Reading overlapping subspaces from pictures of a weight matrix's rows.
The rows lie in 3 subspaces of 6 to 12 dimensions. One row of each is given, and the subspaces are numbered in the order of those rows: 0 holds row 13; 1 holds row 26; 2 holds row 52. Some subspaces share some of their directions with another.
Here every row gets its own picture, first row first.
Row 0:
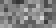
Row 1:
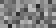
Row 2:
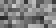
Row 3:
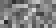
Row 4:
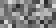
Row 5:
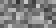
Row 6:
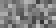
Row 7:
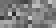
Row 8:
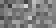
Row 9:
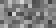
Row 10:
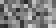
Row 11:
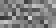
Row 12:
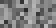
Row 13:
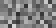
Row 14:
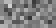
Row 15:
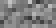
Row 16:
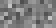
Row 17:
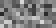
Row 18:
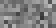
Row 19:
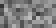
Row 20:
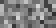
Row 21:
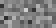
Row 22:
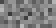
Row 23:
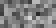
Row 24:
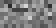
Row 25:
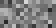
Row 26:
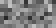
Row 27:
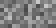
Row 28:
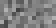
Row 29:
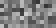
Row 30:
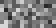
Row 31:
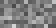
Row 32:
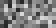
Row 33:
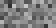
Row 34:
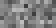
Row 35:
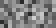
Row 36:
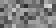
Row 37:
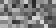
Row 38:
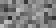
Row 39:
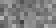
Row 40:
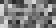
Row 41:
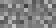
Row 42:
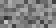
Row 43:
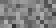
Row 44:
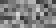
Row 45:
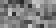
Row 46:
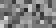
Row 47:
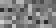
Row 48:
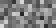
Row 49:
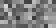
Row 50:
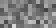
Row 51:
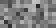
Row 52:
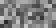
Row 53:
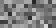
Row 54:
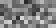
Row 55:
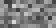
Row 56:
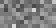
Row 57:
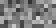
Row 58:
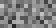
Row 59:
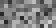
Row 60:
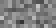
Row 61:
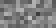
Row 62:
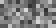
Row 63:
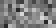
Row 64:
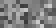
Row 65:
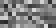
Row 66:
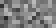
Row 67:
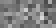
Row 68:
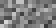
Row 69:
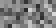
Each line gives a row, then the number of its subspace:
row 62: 1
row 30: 1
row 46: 0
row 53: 2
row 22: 2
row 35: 2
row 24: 1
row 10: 1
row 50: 2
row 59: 1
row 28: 2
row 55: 1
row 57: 1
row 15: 1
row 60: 1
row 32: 2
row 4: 1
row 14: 1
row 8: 2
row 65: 2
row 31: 1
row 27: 1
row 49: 2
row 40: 2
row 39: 1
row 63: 2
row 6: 2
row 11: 2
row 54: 1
